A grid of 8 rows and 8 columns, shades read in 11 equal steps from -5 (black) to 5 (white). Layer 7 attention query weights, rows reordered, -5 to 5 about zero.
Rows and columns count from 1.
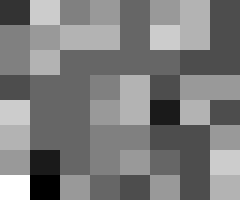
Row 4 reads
-2 -1 -1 0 2 -2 1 1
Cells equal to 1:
11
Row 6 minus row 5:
-1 0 0 -1 -2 2 -4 3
